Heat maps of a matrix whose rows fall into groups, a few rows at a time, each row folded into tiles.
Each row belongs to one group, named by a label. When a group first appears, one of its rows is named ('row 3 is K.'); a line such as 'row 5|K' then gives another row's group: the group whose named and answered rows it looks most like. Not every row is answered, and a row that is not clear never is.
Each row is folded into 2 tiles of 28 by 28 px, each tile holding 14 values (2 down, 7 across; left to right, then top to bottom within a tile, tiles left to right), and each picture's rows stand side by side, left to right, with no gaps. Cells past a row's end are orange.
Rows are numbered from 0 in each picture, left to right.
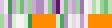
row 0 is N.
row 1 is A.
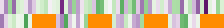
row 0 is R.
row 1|R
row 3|N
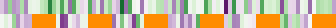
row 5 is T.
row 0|A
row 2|R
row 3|R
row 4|A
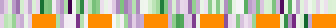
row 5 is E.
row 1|R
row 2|A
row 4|N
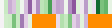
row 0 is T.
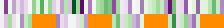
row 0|R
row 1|A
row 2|T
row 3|T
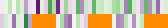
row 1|A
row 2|N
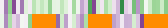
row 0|R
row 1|N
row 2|A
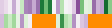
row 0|T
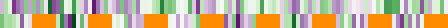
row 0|T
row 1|E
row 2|A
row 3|N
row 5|T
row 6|A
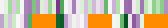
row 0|N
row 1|E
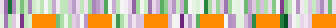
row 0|R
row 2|E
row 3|R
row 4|N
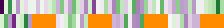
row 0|E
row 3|A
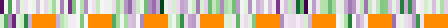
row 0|E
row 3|T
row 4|N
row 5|A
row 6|T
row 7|R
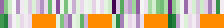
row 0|E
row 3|E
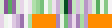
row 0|R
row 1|R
